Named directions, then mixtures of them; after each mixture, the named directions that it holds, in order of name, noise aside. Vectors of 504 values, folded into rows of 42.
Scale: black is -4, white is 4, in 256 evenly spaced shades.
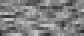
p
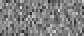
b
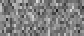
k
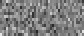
b, p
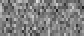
k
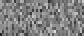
b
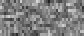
b, k, p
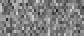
k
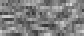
p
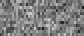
k, p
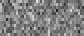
k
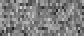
b, k, p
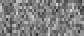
k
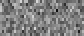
k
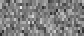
b, k, p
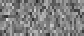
b, k, p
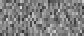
b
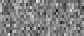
k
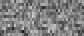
b, k, p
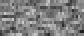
p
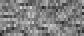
b, k, p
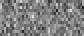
b, k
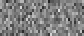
b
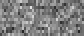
k, p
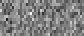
b, k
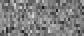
b, k, p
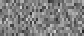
b
